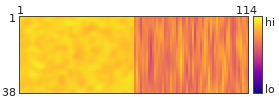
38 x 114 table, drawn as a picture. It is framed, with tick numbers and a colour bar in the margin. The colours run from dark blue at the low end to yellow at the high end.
The table splits into one row of 2 panels. Panel 1,1: very high, blotchy, faint in contrast. Panel 1,2: high, streaked downward.
